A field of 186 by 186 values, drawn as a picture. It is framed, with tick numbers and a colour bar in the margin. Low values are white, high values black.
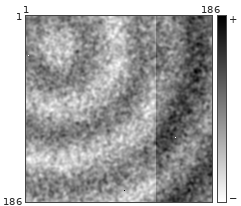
Seam: vertical, 70% of the way across, the right part higher. Rings: centred on the top left. Histogram: bell-shaped. Lone odd cells: 3, 1 higher and 2 lower than their neighbours.
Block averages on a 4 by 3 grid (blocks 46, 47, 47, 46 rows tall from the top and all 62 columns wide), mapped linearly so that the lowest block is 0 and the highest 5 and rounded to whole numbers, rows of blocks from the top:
1 0 5 / 1 0 5 / 1 0 5 / 0 1 5
